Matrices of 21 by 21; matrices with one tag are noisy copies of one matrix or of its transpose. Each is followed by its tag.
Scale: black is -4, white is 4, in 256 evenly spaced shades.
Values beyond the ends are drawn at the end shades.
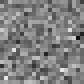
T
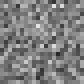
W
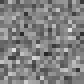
T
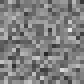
T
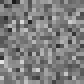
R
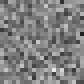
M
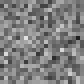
W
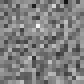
W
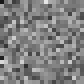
R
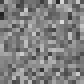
R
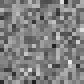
T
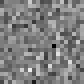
T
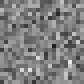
T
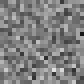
M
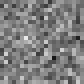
W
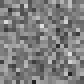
M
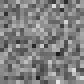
W
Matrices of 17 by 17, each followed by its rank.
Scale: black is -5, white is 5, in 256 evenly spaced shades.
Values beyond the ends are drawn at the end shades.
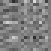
three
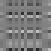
one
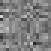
three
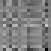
two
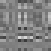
two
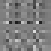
two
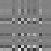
one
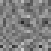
three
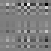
one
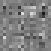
three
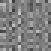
three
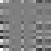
one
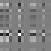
one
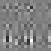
two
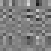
two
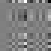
one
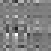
two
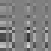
one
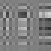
one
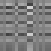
one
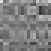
three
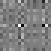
two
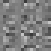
three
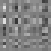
two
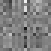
two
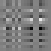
one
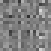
three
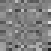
two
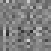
three
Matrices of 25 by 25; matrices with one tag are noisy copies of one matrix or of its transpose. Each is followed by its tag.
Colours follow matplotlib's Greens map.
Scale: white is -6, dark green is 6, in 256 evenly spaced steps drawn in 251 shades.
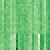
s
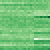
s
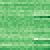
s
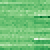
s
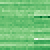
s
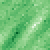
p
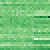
s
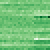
s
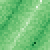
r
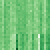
s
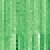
s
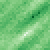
p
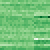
s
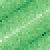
r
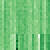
s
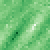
p
